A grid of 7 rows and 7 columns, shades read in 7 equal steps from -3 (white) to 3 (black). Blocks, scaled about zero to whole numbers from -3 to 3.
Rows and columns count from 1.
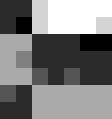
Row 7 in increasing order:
-1 -1 -1 -1 -1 2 2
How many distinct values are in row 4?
3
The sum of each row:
-10 -8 10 9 6 -2 -1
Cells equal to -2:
3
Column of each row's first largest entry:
1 2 6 3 4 2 1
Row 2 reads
2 3 -2 -3 -3 -3 -2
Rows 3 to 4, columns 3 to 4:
2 2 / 2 2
